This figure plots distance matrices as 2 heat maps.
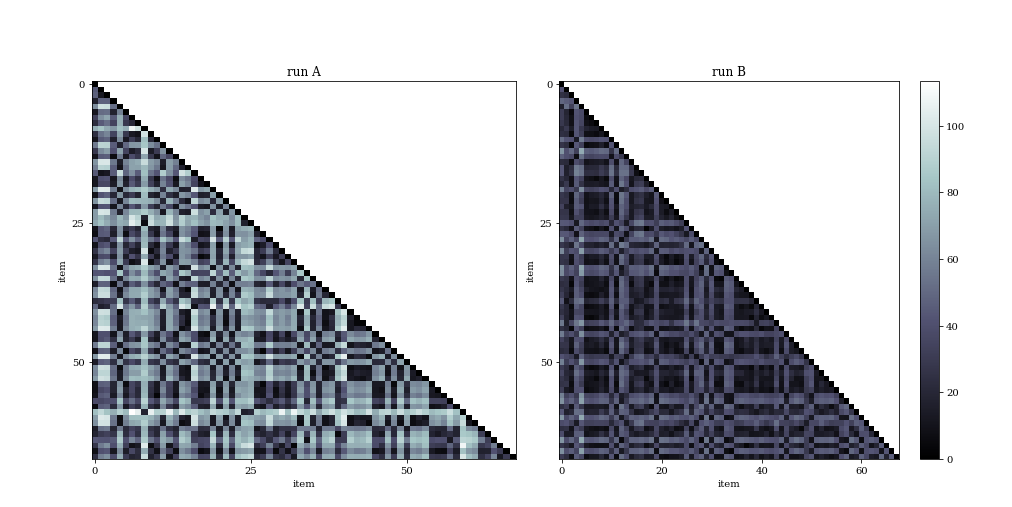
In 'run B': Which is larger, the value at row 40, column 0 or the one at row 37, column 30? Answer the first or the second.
the second
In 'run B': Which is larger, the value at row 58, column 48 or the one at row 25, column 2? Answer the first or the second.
the second
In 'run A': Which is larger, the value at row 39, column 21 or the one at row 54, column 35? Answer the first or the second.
the first
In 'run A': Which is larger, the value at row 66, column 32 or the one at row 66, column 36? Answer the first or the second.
the first
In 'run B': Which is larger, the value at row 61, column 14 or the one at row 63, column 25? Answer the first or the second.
the second
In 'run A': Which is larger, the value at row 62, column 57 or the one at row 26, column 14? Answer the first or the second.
the second
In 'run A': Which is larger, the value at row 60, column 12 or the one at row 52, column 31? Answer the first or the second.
the first
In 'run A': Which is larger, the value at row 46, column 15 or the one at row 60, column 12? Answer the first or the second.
the second
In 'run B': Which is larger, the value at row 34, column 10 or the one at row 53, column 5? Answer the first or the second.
the first
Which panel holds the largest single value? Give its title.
run A
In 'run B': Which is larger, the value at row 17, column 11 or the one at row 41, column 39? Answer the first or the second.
the second
